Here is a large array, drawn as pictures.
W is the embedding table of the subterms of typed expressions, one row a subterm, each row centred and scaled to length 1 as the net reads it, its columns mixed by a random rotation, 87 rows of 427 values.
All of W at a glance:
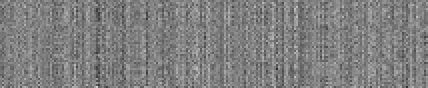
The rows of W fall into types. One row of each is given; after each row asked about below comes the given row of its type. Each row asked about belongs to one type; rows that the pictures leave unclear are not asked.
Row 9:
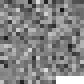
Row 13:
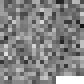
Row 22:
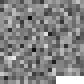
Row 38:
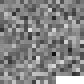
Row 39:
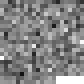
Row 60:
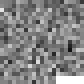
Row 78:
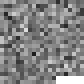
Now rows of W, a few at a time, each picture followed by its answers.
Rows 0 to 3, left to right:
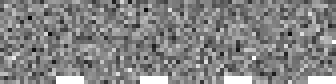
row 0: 22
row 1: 9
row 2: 60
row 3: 39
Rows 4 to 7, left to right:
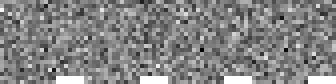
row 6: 22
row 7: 22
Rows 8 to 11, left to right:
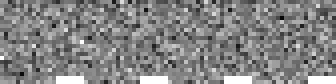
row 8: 39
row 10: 9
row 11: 22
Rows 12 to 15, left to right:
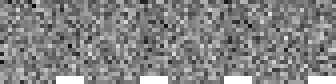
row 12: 9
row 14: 13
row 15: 60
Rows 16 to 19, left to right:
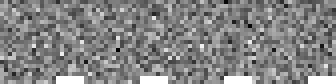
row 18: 13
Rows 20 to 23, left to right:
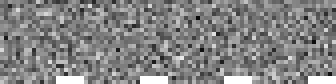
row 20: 78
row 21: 9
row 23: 38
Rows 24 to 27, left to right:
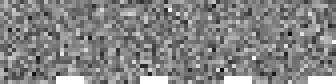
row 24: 22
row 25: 78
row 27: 39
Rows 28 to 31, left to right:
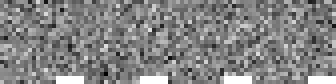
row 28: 9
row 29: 39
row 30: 60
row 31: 13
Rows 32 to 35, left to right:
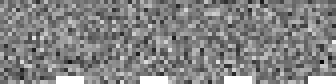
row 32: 39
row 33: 38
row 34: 78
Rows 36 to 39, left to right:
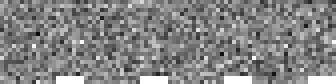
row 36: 38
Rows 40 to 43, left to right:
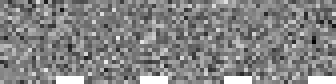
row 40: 9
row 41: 60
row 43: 13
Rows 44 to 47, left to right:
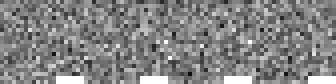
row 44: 38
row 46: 39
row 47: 22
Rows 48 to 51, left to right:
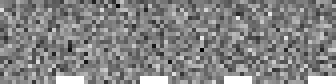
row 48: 60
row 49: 9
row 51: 60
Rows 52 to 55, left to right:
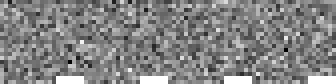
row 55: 22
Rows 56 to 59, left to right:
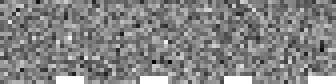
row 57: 39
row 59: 60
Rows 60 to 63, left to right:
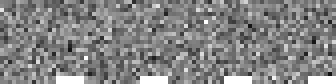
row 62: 13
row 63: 38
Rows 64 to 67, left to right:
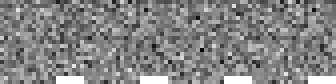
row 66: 22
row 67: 9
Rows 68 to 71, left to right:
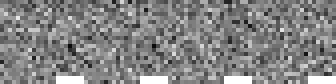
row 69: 9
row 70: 13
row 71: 38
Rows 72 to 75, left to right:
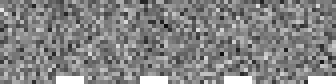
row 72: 60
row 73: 13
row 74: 38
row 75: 9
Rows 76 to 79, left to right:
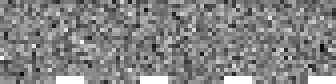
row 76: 39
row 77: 9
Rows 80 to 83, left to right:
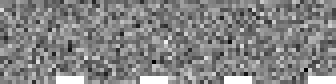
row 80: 60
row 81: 39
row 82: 38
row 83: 60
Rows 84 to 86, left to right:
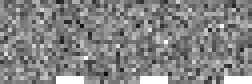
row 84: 13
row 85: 39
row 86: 78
